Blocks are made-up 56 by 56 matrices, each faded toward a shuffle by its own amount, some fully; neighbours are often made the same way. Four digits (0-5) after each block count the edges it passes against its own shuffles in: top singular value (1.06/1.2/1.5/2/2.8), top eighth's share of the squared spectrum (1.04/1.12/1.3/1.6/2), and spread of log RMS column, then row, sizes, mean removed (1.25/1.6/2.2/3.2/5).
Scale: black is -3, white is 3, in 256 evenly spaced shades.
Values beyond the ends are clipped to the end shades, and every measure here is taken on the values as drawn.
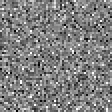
0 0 0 0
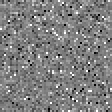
1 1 0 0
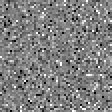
2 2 0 0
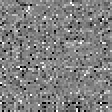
3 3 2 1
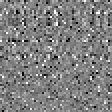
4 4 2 2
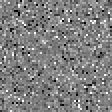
2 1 0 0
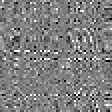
4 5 3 3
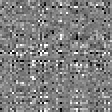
4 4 3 3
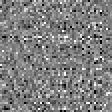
4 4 2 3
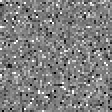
1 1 0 0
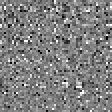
3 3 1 2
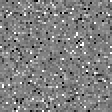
0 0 0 1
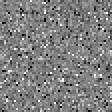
1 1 1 0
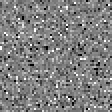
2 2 0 0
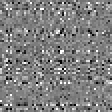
4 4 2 3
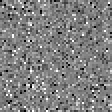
2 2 0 0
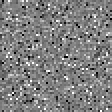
1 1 0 0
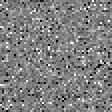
2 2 1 0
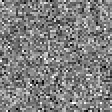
0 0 0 0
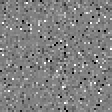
0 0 0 0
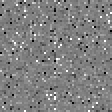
1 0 0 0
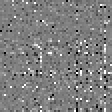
2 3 2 2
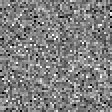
1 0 0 0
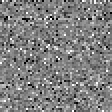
1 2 0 2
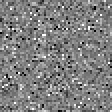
3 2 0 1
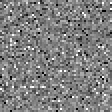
0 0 0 0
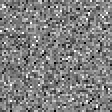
2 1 0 0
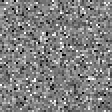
0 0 0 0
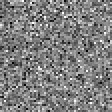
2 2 0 0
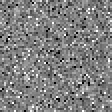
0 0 0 0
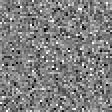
0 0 1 0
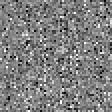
0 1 2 0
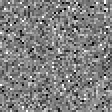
0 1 0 0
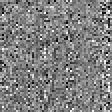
1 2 3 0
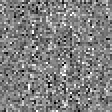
1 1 2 0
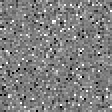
1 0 0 0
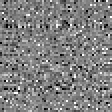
3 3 1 2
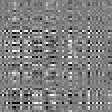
5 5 4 4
